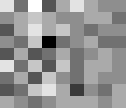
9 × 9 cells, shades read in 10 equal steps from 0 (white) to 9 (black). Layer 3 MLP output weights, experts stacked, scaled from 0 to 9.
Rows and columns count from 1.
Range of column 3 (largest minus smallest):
6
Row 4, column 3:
2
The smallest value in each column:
1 3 0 1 2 1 3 3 3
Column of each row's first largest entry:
4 9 1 4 1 4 3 6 3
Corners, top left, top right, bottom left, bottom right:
1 4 3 3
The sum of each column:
36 36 26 39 29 38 31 35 36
